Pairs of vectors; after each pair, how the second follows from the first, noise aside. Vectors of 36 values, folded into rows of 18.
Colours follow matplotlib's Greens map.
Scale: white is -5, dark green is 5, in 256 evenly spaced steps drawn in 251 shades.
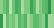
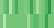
partly zeroed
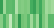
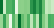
scaled up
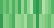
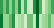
scaled up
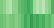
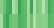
shuffled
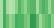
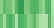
reversed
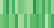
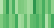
copied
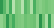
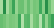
reversed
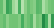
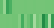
partly zeroed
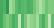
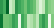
scaled up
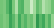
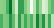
scaled up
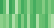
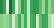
scaled up
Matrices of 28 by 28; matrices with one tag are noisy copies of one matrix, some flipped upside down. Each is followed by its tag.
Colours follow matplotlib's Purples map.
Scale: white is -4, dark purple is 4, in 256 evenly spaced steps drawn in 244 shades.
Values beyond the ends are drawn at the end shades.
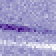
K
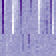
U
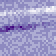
K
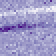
K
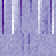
U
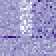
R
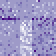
R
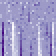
U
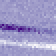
K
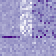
R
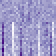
U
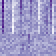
U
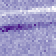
K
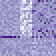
R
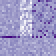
R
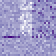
R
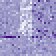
R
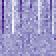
U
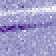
K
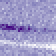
K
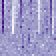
U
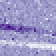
K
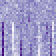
U
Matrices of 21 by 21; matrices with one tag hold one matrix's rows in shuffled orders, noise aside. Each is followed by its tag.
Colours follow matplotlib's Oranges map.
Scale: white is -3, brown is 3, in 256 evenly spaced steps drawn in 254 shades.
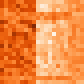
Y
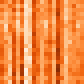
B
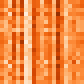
B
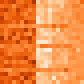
Y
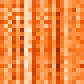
B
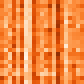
B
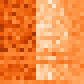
Y
